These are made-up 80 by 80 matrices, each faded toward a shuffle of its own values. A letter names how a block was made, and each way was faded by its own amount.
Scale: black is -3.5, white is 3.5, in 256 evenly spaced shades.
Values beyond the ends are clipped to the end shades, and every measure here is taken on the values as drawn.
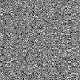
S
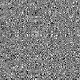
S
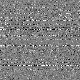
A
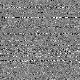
A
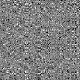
S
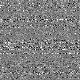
A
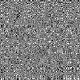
S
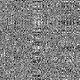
S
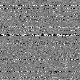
A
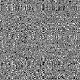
S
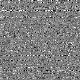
A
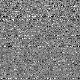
A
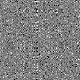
S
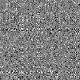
S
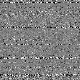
A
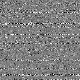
A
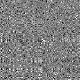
S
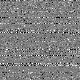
A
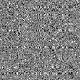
S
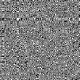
S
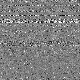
A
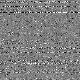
A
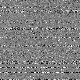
A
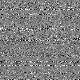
A
